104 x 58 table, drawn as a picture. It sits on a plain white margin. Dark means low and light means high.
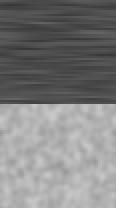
The table splits into 2 rows of 1 panel. Panel 1,1: low, streaked across, faint in contrast. Panel 2,1: high, blotchy, faint in contrast.
